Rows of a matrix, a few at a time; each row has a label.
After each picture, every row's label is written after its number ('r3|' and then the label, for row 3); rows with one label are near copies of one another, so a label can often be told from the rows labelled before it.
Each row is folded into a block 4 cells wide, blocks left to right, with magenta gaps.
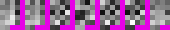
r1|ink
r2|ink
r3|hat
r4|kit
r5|hat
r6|hat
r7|ink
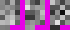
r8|ink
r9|kit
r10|hat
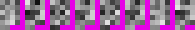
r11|ink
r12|kit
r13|hat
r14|kit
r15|hat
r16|kit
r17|ink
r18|kit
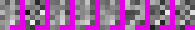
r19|ink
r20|hat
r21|ink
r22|ink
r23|ink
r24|kit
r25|hat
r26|hat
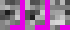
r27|kit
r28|kit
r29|ink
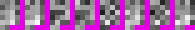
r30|ink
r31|ink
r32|kit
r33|kit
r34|hat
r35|ink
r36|hat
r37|ink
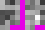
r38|kit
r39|ink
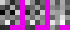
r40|hat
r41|hat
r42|ink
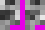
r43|kit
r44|kit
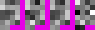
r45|kit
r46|kit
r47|kit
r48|hat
